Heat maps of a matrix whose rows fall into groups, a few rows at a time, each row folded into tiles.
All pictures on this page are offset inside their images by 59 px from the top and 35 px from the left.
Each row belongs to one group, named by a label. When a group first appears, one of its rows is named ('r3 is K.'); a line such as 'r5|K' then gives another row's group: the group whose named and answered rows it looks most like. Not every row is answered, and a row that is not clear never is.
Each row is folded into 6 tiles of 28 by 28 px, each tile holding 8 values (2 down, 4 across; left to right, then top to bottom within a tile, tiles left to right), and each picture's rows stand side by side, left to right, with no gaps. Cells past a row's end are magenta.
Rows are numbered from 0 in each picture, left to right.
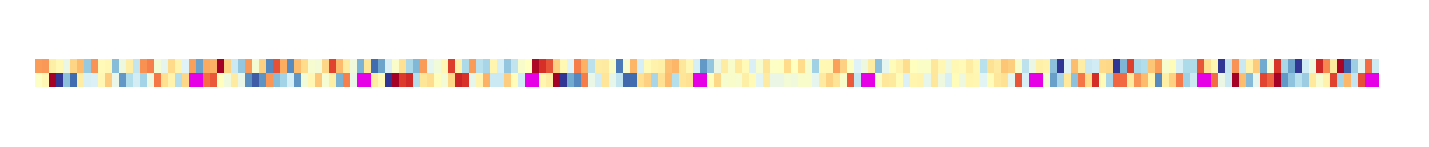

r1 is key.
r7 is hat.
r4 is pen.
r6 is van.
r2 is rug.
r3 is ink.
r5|pen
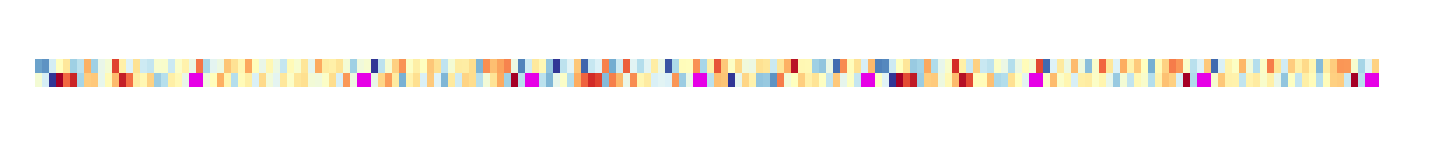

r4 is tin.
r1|pen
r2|pen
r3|van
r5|rug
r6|pen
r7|pen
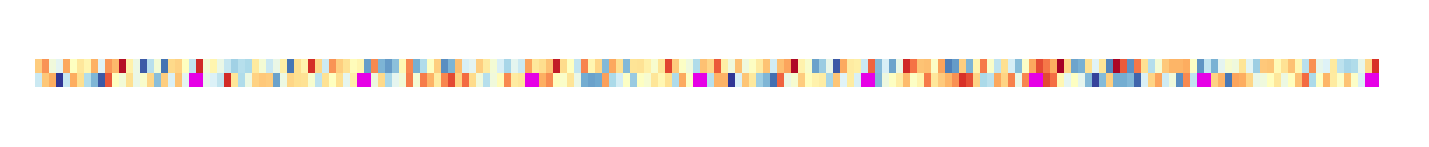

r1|hat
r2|van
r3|key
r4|tin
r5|van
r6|key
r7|rug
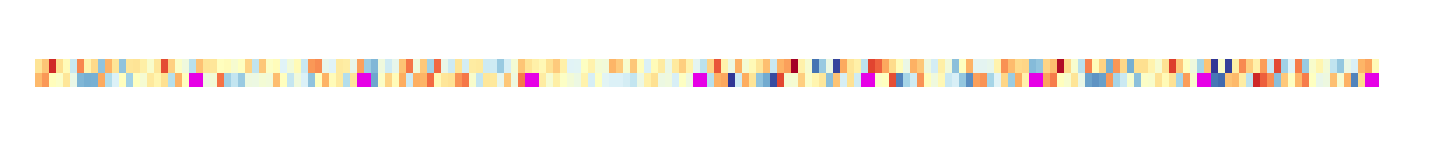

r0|key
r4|tin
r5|ink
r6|key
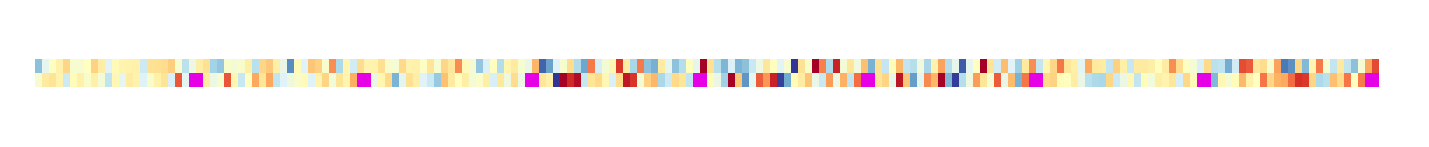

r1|hat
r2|tin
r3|rug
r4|hat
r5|hat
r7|van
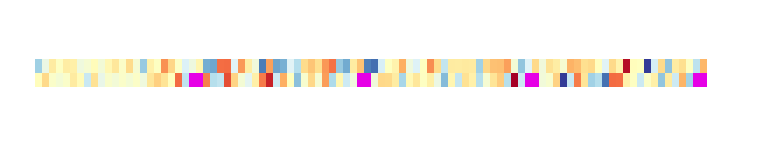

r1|hat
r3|tin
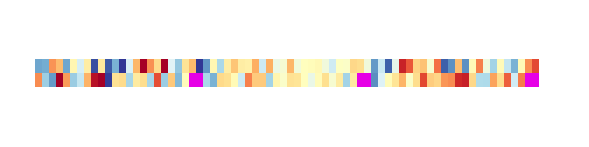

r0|hat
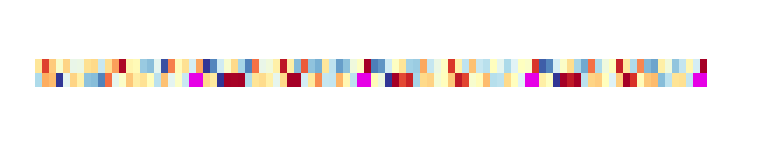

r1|rug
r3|rug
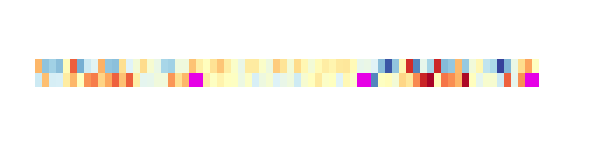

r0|van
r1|key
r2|van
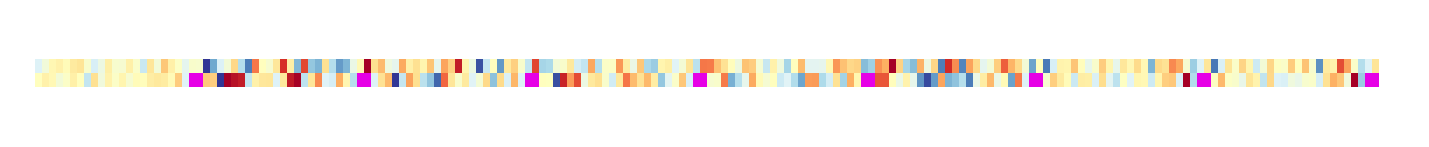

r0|pen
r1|rug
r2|tin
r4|ink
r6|pen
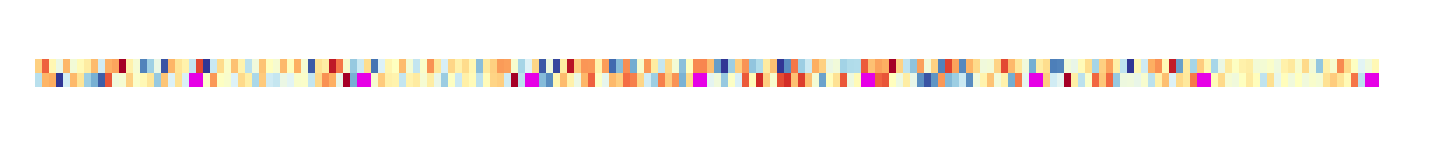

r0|tin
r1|pen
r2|pen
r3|van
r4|van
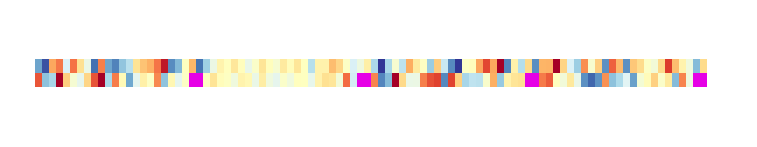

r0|hat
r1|pen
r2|hat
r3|key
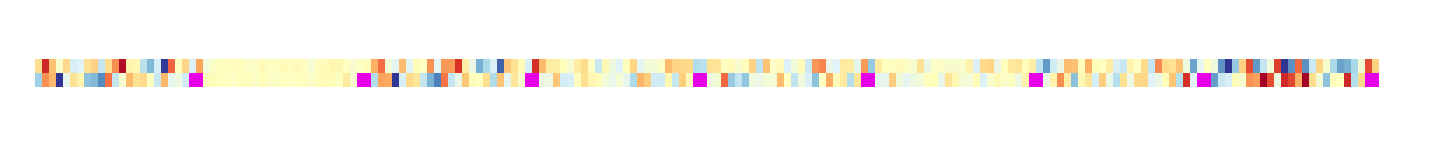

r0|tin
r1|pen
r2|tin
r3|ink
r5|ink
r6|pen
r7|van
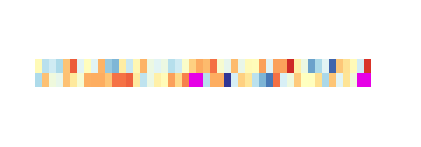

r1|tin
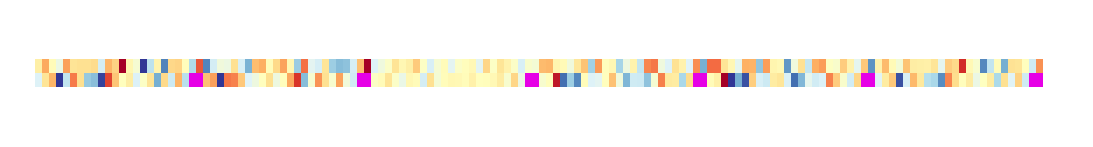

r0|tin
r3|ink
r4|ink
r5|tin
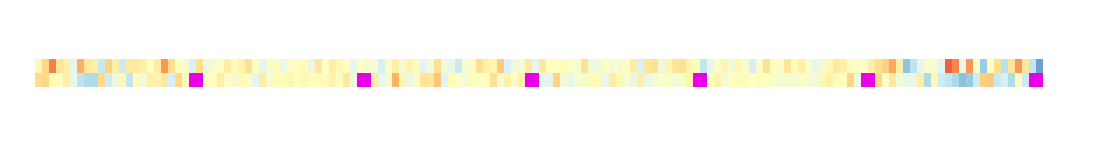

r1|pen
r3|ink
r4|pen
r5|key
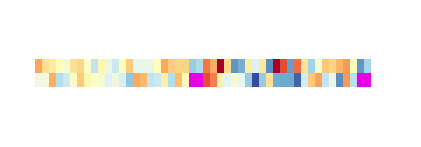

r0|ink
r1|key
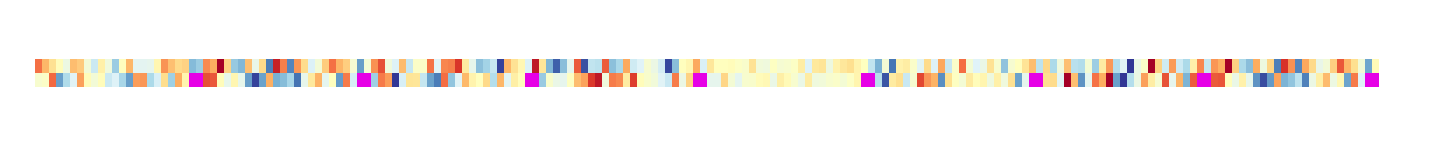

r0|ink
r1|key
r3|van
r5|van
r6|hat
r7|key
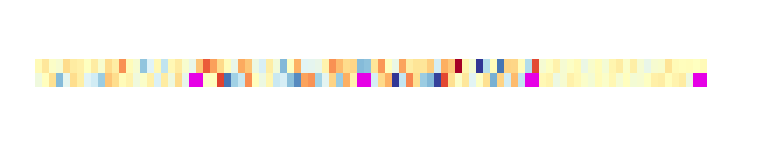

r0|tin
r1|ink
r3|pen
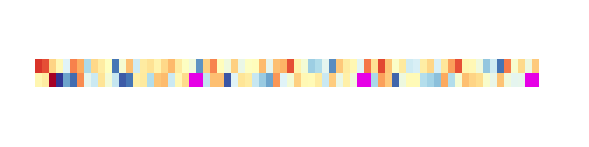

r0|ink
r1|tin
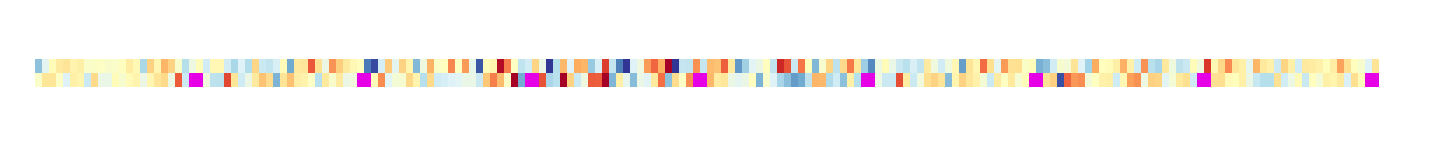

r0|pen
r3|hat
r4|key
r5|hat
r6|rug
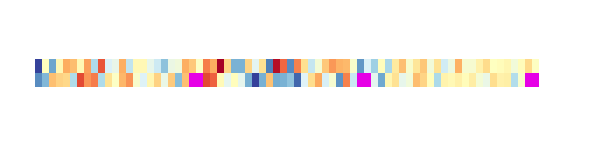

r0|van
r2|van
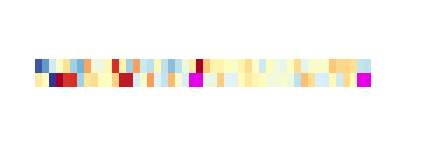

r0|rug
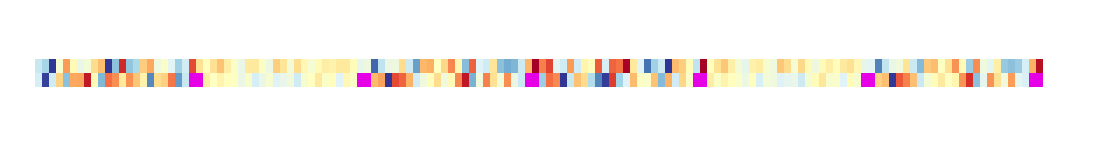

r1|key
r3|tin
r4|key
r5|rug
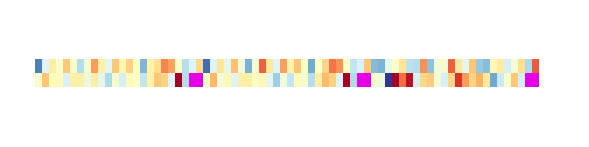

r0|pen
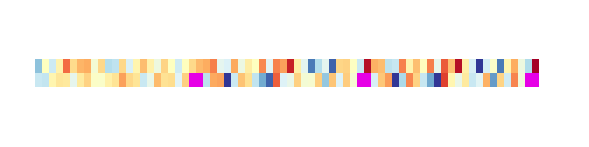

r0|van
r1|tin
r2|tin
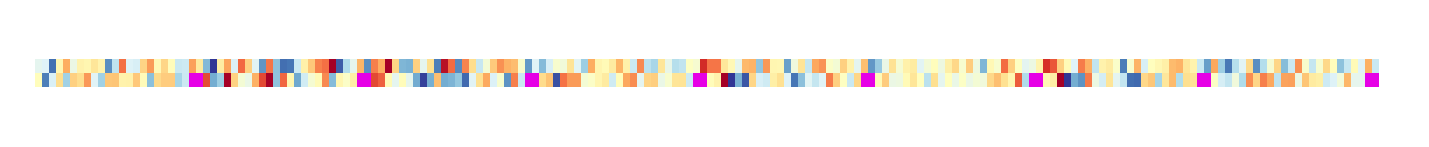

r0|van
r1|hat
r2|key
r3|rug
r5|pen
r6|ink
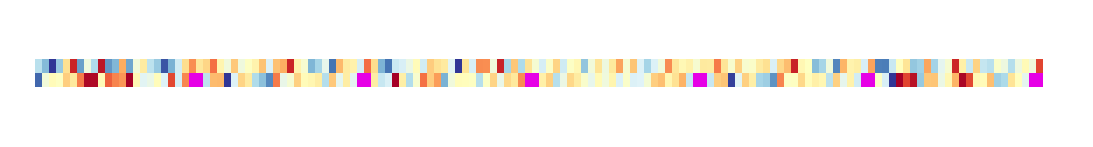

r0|van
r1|tin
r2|hat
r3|pen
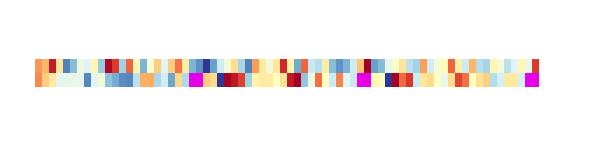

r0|key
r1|rug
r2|rug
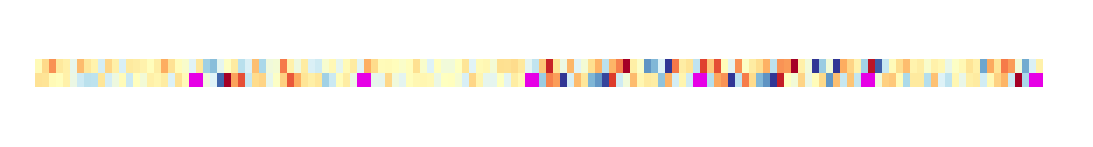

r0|key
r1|rug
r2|ink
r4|tin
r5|pen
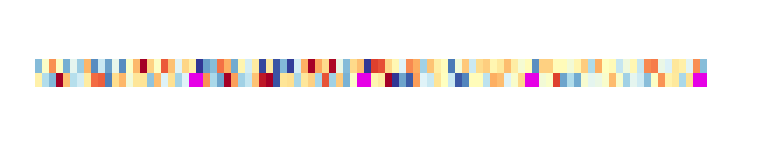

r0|hat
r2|ink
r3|ink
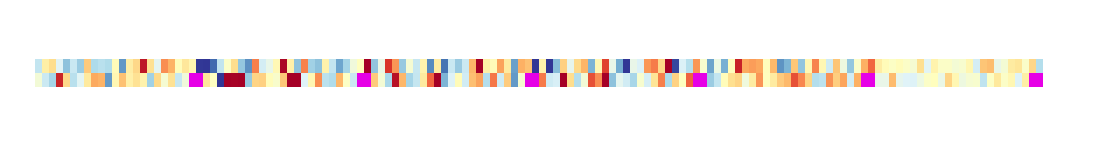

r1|rug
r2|hat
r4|van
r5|ink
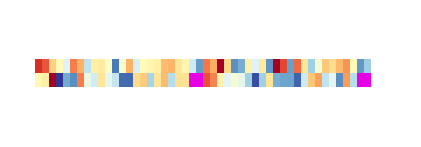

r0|ink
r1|key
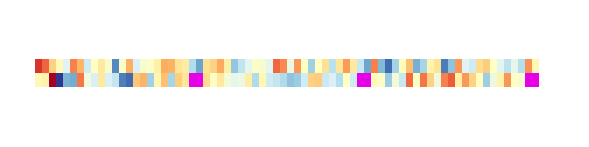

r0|ink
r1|key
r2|van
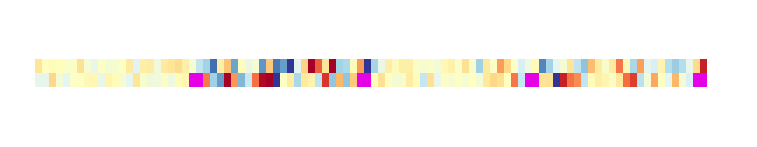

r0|ink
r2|pen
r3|rug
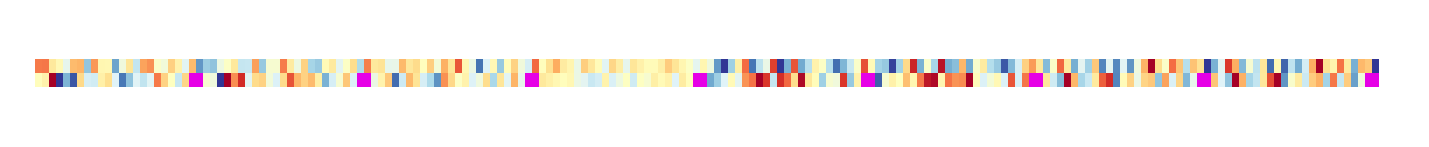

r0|ink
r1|rug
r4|van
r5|van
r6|hat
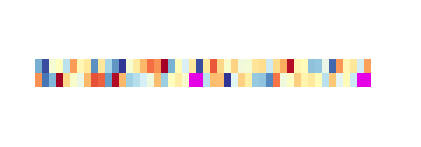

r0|hat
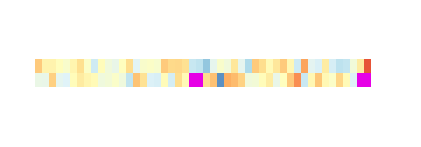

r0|ink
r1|rug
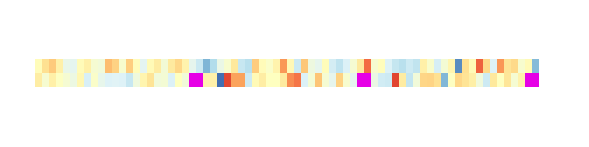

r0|key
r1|rug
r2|hat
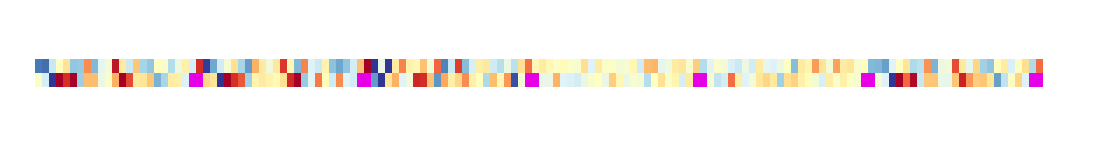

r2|van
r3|ink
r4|hat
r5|rug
